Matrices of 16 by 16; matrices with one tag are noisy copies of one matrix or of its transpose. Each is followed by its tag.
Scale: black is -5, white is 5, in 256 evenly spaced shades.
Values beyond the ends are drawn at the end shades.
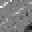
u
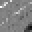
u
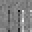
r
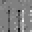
r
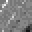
u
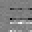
r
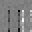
r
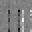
r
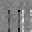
r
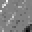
u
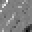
u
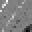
u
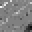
u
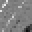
u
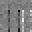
r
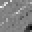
u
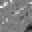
u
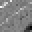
u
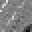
u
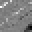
u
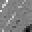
u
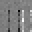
r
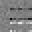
r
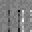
r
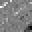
u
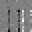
r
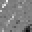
u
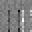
r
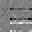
r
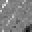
u
